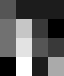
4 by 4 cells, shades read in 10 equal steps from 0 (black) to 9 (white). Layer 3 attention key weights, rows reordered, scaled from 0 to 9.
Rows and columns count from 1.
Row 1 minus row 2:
-1 -6 -1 1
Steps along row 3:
up down down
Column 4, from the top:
1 0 2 6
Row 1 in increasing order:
1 1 1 3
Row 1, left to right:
3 1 1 1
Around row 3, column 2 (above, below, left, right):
7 9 4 3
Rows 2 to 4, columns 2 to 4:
7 2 0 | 8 3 2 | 9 1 6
